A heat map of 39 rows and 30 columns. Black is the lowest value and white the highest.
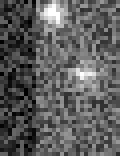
A vertical seam about 30% of the way across splits the table, and the right part is higher. There are two bumps. No regular stripes run through it. The top middle is the ninth with the highest average.
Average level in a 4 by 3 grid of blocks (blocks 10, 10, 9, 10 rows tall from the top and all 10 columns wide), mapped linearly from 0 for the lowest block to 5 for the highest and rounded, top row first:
0 5 2
0 3 4
0 3 3
0 3 3
